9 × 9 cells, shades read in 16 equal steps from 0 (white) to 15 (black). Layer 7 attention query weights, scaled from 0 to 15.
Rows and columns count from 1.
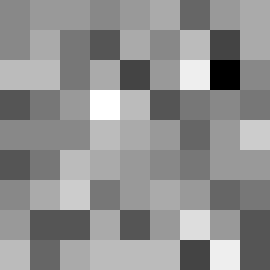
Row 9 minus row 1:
-3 3 -1 -3 -2 -1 2 -5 5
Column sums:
62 62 57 48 57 56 58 67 62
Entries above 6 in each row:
3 5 4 6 4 4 4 4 3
